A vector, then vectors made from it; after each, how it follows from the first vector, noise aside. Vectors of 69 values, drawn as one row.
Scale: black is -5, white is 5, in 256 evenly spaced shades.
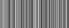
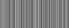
shrunk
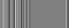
partly zeroed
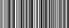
scaled up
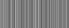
shrunk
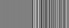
partly zeroed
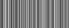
wrapped around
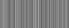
shrunk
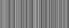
shrunk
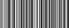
scaled up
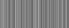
shrunk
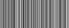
wrapped around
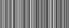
wrapped around
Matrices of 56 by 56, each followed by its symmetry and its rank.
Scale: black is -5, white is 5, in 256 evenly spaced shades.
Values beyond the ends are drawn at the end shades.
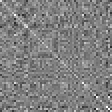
symmetric, rank five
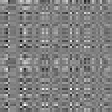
neither, rank two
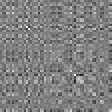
symmetric, rank three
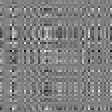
neither, rank two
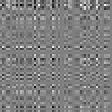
neither, rank two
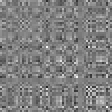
symmetric, rank three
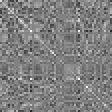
symmetric, rank five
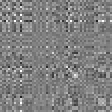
symmetric, rank three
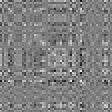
symmetric, rank three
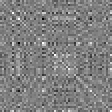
symmetric, rank five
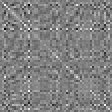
symmetric, rank five
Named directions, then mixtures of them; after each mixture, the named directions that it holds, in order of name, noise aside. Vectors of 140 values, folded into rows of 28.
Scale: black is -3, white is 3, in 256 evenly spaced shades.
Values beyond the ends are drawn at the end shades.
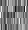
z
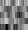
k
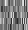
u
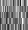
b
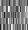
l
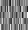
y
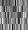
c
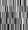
b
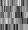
b, k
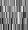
c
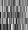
k, l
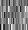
l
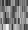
c, k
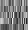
k, u, y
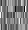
z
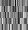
c, y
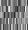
l, z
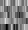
k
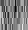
c, u, z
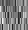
c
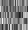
c, k, y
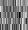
b, c, k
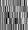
b, u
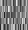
b, l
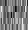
c, u, z
